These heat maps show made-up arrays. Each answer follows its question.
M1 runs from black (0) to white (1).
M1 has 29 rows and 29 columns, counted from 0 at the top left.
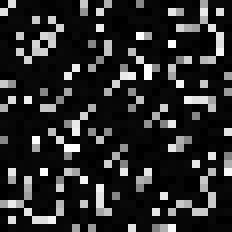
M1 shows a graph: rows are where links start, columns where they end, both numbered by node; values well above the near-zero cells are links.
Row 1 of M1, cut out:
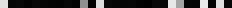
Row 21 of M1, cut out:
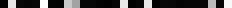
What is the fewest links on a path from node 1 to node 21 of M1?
1
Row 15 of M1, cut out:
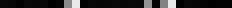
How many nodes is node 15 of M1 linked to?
5
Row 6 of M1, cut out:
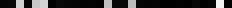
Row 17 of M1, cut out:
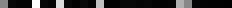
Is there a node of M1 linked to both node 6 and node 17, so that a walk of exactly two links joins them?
yes
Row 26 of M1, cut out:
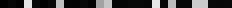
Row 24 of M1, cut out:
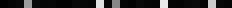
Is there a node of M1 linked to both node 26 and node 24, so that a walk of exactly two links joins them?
yes
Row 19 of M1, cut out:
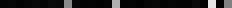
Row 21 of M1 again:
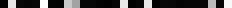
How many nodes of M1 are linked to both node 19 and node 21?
3
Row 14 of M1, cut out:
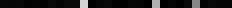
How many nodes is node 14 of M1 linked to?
3
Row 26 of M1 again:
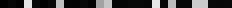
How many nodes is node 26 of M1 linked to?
8
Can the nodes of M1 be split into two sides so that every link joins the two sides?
no
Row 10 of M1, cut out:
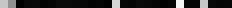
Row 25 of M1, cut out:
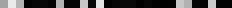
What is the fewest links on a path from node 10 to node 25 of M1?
1
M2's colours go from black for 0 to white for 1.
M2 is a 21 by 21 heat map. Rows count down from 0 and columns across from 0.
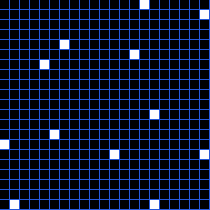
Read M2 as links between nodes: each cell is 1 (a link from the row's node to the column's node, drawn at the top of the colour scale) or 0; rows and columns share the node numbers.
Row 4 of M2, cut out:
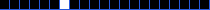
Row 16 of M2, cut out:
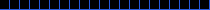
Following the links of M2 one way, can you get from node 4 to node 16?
no
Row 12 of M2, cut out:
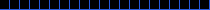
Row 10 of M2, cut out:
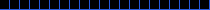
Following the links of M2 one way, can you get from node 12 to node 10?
no
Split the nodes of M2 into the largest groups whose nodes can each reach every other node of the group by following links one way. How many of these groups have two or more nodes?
4
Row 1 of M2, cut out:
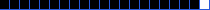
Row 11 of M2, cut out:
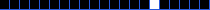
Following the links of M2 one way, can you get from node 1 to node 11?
yes
